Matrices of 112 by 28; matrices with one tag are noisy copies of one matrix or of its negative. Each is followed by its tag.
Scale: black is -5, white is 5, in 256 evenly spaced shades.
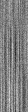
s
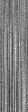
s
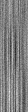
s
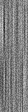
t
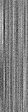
t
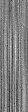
s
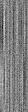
t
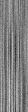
s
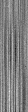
s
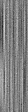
t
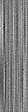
t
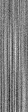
s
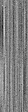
t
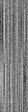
t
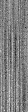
s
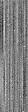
t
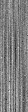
s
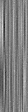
t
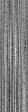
s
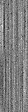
t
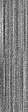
t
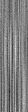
s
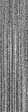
s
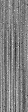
s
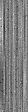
t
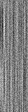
t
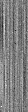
t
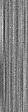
t
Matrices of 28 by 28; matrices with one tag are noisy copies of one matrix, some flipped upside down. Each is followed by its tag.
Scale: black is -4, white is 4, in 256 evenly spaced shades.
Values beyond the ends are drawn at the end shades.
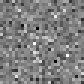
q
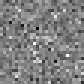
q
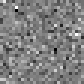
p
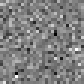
p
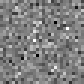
q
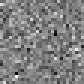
p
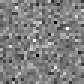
q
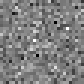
q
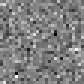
p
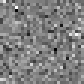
p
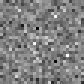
q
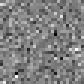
p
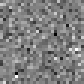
p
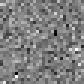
p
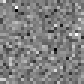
p
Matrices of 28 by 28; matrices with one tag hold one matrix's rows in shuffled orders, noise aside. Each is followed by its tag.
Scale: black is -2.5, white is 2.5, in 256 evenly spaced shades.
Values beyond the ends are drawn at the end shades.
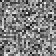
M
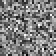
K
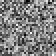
M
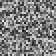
M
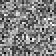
M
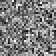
K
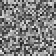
M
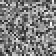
K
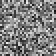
M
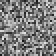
M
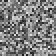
K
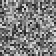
M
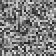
M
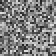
K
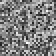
K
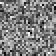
M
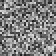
M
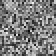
M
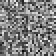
K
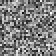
M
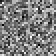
K
